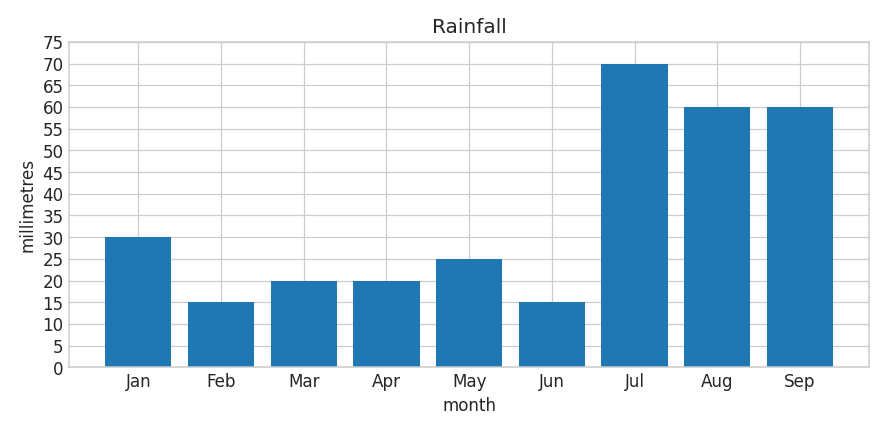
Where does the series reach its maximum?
Jul
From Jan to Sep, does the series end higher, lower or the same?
higher
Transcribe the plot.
Title: Rainfall
x-axis: month, ticks Jan Feb Mar Apr May Jun Jul Aug Sep
y-axis: millimetres, ticks 0 5 10 15 20 25 30 35 40 45 50 55 60 65 70 75
Values:
30 15 20 20 25 15 70 60 60
